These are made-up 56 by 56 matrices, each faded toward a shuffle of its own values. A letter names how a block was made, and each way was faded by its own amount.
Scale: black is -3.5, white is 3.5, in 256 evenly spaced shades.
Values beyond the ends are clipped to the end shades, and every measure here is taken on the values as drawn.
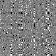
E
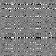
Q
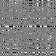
Q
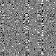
E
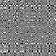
Q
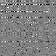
Q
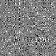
E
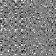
E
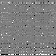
Q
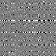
Q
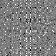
E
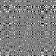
Q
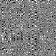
E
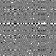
Q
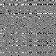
Q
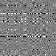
Q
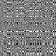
Q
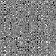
E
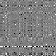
Q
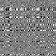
Q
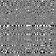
Q
